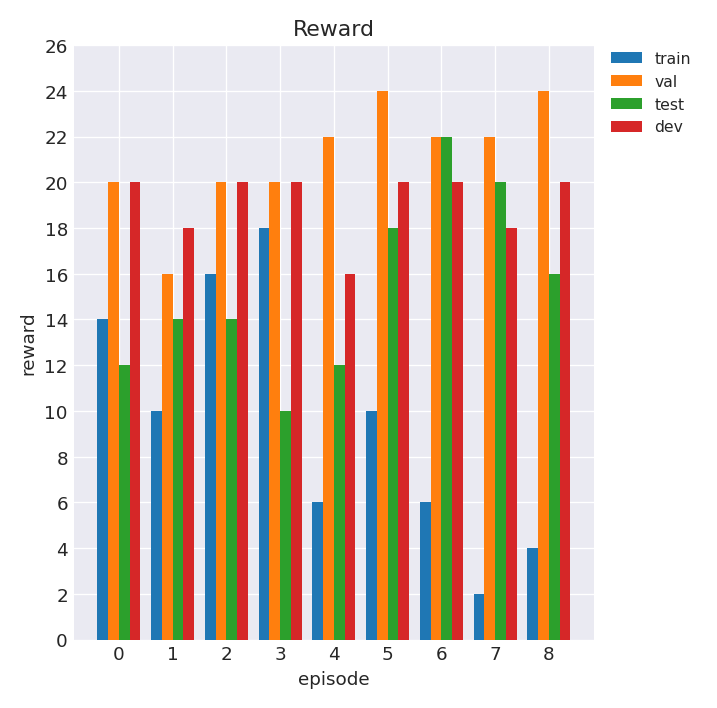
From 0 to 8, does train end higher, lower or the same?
lower
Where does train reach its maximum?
3
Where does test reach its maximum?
6
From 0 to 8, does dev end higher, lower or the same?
the same
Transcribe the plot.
Title: Reward
x-axis: episode, ticks 0 1 2 3 4 5 6 7 8
y-axis: reward, ticks 0 2 4 6 8 10 12 14 16 18 20 22 24 26
Legend: train, val, test, dev
Values:
train: 14 10 16 18 6 10 6 2 4
val: 20 16 20 20 22 24 22 22 24
test: 12 14 14 10 12 18 22 20 16
dev: 20 18 20 20 16 20 20 18 20
